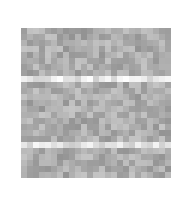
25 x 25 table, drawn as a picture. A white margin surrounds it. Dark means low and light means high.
Average level on the scale: 70%. Odd lines: rows 9 and 20. Histogram: skewed, a long tail of high values. Slope: none.
